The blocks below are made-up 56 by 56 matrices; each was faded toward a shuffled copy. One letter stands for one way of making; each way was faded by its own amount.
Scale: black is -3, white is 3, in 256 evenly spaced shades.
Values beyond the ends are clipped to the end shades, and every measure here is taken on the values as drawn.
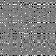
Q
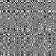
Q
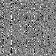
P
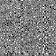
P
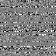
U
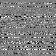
U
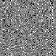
P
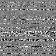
U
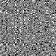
P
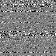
U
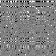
Q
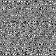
U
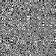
P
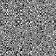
P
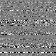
U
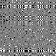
Q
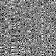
P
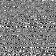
U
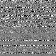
U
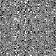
P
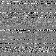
U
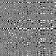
Q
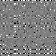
Q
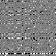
Q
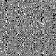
P
